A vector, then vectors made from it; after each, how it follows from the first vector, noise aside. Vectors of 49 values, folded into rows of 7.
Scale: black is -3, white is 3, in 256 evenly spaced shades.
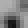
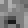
partly zeroed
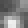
negated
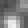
negated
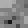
partly zeroed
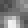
negated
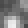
negated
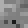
partly zeroed
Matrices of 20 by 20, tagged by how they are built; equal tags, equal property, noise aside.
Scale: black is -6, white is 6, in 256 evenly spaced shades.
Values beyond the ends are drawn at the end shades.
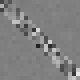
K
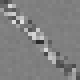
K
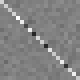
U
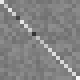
U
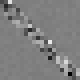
K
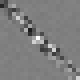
K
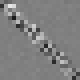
K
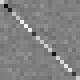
U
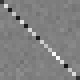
U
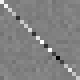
U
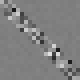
K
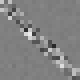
K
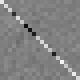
U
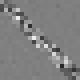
K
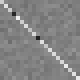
U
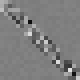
K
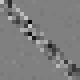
K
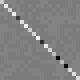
U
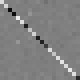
U
